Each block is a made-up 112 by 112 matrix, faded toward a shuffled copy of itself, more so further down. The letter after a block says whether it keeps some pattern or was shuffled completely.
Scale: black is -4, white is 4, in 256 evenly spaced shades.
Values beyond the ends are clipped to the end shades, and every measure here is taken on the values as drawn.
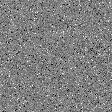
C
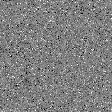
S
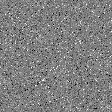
S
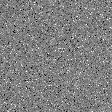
C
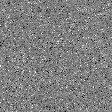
S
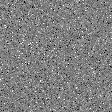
C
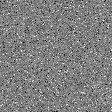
C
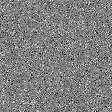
S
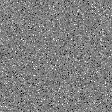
S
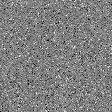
S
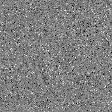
S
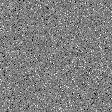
C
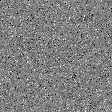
C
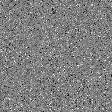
S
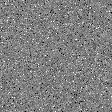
C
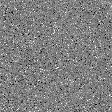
S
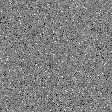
C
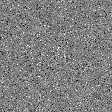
S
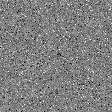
C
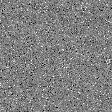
S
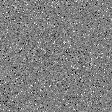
S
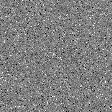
C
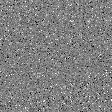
S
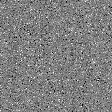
S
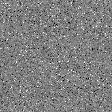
S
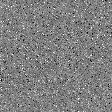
S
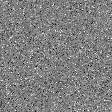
C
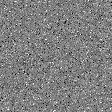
C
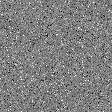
C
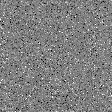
S
